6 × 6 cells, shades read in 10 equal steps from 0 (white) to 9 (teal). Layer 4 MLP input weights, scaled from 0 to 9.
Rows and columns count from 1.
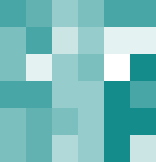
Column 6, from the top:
7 1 9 7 9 2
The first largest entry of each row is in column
1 2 6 5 5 5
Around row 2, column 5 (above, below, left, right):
7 0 4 1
